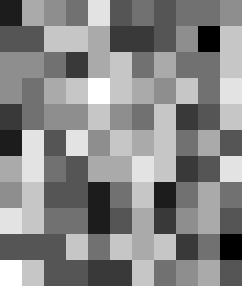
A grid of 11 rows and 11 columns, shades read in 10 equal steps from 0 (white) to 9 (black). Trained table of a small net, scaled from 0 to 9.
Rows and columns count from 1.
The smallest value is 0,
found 2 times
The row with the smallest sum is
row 4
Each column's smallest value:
0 1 2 1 0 2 1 2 2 3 1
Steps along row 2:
same down same up up same down down up down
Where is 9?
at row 2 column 10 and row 10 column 11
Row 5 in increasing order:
2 2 2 4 4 4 5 5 6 7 7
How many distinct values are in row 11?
7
